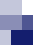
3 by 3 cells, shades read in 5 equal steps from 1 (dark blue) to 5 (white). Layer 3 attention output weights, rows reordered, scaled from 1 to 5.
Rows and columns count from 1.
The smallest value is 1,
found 2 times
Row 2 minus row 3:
-1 2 1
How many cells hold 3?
2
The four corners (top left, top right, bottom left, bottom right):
4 5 4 1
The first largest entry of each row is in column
3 1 1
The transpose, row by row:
4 3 4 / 4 3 1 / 5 2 1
